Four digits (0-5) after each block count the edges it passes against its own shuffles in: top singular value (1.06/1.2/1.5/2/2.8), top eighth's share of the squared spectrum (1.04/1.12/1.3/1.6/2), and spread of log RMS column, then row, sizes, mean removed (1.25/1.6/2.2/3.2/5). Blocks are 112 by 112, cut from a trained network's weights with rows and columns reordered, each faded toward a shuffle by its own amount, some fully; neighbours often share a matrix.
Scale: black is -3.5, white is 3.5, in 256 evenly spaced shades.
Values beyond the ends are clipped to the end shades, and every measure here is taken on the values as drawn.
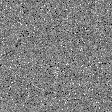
0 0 0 0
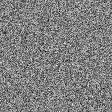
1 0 0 0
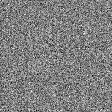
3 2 0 0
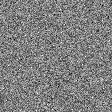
0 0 0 0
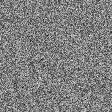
0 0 0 0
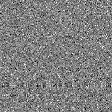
3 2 1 1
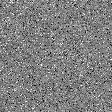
2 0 0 0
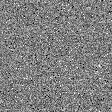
1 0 0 0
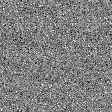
2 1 0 0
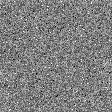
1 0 0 0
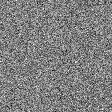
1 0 0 0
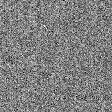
3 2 0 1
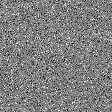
0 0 0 0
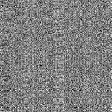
4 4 1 2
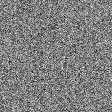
1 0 0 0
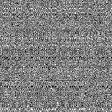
4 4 1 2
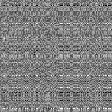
5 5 2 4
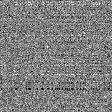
4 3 1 2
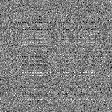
4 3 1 2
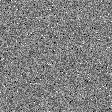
1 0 0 0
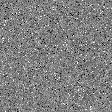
1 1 0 0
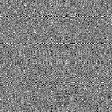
5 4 1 3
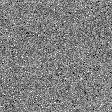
1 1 0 0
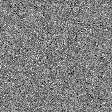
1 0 0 0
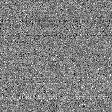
3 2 0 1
